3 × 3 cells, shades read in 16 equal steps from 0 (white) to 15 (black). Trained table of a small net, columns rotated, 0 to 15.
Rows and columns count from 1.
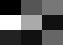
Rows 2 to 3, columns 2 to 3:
5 14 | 14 9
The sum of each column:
28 29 31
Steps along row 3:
up down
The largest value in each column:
15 14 14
